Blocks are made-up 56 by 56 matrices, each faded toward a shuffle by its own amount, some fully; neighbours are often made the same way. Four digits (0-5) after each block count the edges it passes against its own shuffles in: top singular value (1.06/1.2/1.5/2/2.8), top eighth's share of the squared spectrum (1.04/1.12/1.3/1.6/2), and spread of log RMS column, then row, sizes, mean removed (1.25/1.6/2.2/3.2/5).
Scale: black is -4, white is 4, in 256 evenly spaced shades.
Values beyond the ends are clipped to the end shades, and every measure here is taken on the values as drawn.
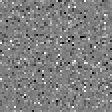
3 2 1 1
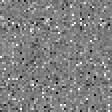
3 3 1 1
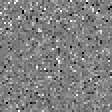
2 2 1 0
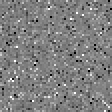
1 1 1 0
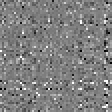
4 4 2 2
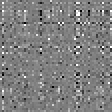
4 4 3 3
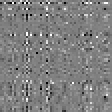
4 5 3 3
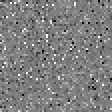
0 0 0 0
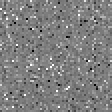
2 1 1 0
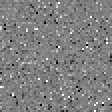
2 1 0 0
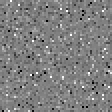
1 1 0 0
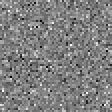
2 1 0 0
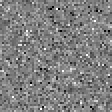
1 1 0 0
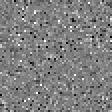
2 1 0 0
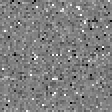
2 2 0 0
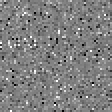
0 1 0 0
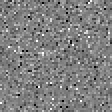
0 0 0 0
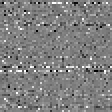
2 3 0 2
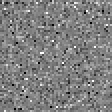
1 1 0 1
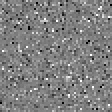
0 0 0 1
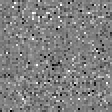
0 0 0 1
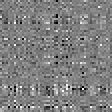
4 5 2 3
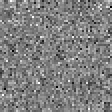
3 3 1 1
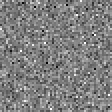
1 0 0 0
